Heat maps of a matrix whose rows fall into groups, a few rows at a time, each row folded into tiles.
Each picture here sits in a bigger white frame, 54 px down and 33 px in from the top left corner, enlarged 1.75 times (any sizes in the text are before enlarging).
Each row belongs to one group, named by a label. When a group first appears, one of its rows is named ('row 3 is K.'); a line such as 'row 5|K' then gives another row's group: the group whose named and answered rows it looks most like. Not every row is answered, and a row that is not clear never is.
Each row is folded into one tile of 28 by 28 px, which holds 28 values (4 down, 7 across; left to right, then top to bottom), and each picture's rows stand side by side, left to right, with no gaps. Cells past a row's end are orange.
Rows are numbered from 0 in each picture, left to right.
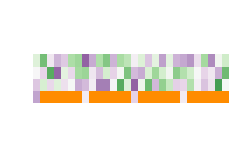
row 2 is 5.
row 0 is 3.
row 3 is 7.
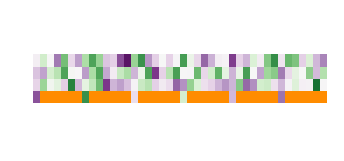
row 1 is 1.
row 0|5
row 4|7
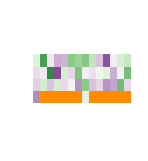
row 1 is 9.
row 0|3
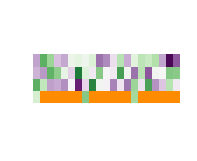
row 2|1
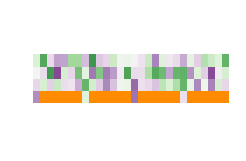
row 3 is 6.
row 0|3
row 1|6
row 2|5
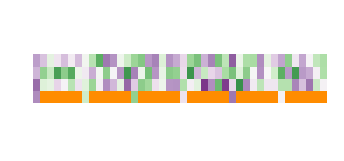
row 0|5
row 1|9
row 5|6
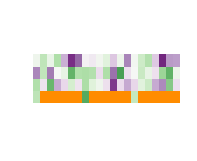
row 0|1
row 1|1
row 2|1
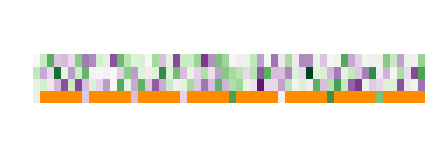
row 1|7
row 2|5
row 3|9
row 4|1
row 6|9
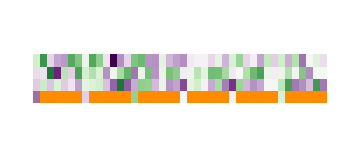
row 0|3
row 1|1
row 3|5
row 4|5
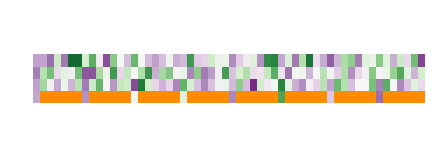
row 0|7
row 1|5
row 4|7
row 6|7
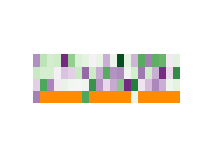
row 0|7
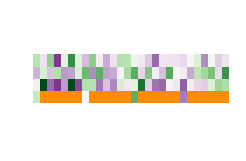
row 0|9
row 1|6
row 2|6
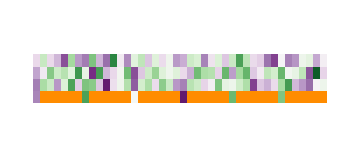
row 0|5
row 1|6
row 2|5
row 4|1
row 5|6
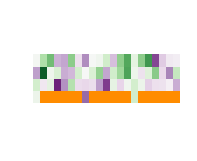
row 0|9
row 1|7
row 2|9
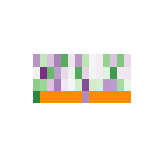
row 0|6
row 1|5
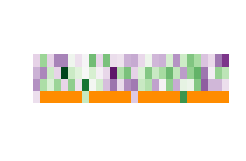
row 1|1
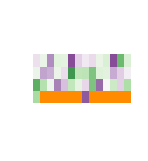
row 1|7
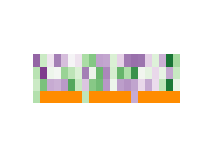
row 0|6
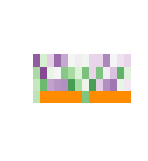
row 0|6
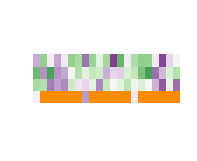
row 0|6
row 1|7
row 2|1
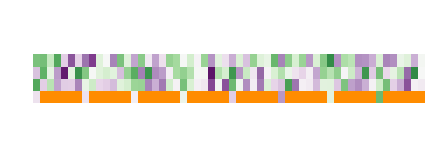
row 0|1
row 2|6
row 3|1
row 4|6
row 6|1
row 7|6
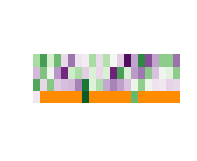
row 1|1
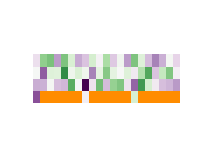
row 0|5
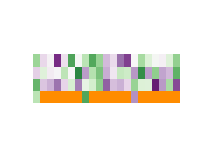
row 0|9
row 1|1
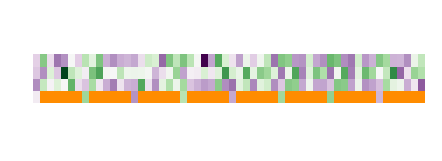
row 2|7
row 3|9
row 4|5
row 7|3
